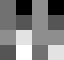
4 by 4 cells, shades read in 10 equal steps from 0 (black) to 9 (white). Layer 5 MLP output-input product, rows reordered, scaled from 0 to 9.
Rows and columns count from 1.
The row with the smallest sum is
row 1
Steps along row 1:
down up down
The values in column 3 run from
4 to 5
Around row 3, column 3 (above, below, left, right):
5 4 8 5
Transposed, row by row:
4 4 5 3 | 0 3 8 9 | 5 5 5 4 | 0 3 5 8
